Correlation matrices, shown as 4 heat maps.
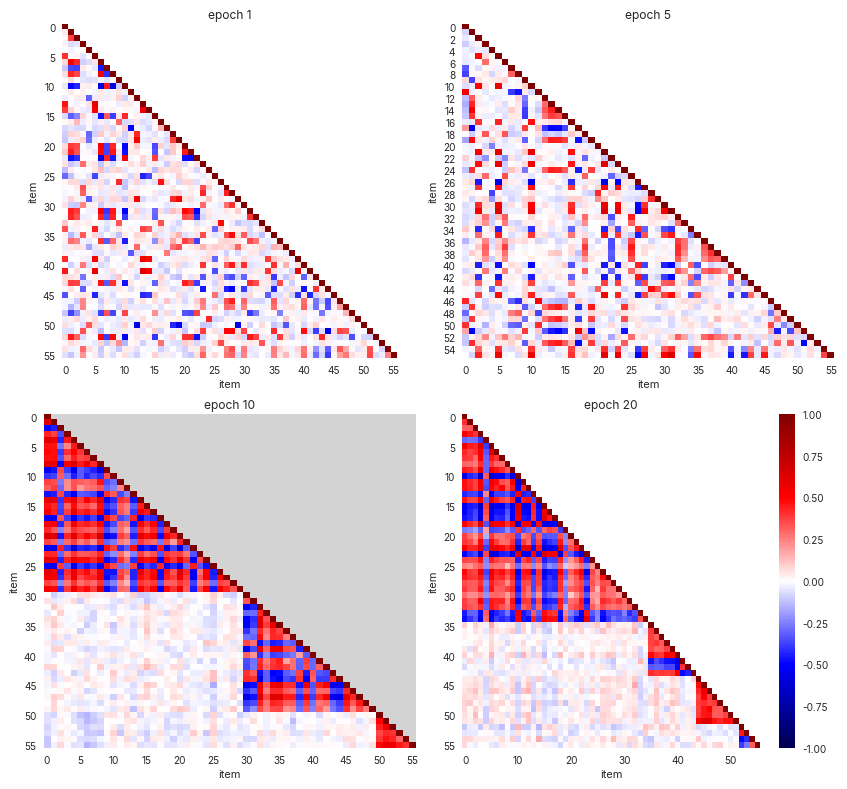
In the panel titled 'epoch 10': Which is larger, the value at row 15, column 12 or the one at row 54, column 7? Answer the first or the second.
the first
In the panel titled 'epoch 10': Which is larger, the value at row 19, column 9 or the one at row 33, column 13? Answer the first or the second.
the second
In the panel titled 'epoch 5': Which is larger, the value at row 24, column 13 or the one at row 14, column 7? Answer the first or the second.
the first
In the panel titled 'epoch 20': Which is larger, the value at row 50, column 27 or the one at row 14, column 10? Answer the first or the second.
the first
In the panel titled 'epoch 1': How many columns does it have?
56
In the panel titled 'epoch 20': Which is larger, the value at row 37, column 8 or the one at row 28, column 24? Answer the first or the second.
the second
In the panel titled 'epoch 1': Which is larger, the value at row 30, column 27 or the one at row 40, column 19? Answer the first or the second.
the first
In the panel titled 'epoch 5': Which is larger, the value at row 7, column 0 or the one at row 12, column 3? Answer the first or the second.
the second
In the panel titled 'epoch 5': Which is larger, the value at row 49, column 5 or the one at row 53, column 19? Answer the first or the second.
the second
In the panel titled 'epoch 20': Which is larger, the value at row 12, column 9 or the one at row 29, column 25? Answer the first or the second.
the first
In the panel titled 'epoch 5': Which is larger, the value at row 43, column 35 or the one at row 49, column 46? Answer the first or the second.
the first
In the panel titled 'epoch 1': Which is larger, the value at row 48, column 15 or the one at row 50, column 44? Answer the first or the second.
the first
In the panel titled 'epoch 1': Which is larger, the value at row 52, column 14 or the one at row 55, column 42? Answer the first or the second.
the first
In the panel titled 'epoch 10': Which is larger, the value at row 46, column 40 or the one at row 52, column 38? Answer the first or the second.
the second
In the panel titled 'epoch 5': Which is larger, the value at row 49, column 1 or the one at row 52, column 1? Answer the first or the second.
the first
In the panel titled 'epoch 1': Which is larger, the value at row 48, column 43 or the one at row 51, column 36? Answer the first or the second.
the second
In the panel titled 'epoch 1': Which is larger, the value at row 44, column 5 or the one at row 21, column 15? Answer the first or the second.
the first
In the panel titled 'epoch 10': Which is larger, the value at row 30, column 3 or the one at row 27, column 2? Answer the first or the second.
the first
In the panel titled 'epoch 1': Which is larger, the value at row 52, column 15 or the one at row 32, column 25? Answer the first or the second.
the second
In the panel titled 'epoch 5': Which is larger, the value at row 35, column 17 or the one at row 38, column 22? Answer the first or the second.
the first
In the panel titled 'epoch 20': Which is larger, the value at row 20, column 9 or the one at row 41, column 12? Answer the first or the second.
the first
